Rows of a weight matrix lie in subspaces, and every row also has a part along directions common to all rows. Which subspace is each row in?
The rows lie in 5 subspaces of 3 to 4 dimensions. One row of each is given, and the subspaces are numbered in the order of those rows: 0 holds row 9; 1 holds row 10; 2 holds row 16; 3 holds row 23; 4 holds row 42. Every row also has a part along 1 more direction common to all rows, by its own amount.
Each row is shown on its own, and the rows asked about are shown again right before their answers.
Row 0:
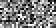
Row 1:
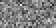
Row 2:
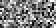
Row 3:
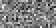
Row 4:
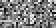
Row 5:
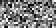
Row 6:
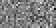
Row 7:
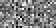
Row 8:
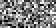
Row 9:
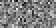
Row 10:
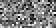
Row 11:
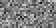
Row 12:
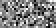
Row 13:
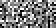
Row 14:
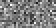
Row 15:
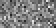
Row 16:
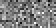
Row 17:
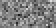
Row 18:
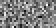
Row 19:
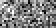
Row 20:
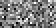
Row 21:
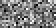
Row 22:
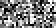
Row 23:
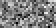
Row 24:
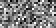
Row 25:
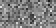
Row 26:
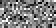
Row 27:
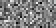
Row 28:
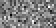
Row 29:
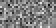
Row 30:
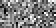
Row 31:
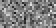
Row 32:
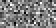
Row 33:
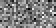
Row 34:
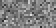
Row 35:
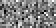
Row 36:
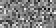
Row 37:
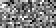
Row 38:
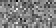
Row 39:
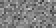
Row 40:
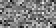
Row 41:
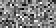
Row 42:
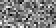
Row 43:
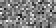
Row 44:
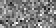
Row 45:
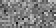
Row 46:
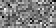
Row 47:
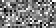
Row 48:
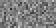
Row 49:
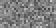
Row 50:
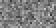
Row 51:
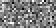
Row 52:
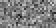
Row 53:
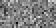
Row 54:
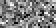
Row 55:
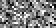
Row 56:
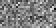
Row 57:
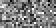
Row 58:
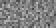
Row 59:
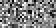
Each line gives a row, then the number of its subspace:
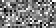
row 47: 2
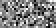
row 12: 3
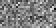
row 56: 2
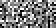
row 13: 2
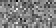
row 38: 0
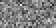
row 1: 4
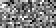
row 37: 2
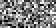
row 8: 4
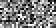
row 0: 1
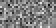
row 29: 1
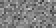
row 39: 0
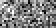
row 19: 2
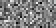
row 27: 1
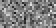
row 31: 3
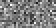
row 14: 3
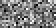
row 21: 1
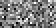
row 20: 4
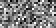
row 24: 0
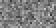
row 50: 4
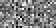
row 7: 0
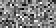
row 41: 0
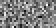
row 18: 1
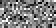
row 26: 0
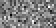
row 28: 4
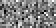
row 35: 1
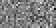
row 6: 2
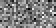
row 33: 0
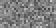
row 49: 3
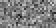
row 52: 4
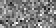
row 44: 3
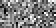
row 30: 1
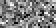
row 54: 3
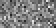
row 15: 4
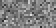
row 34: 2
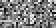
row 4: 3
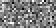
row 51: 2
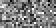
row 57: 2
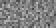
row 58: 1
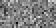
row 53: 1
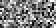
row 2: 4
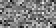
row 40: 4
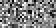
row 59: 0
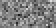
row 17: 3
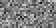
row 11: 0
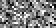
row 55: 3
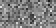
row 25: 4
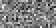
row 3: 2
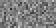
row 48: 1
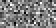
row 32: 3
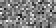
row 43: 1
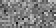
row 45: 1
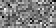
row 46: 2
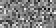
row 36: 3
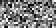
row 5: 0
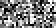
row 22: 2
